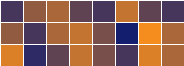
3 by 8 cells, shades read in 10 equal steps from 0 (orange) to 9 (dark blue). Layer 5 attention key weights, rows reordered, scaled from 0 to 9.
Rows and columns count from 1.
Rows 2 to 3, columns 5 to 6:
5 9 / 5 7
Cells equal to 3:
4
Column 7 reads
6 0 1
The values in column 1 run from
1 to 7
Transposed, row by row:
7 4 1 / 4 7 8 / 3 3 6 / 6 2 2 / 7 5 5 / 2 9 7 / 6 0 1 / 7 3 3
